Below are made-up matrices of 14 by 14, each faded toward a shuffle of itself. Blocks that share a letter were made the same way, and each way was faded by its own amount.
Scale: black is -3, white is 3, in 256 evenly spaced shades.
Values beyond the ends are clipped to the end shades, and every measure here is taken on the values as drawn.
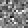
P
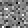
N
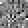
N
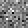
P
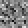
N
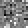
N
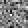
P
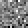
P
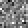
P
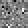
N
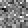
P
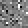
N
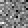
P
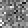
P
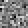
P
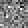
P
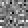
N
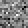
P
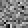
P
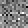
N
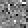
N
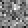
P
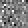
N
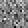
P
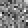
P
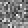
P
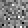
P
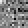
N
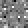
N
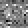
N
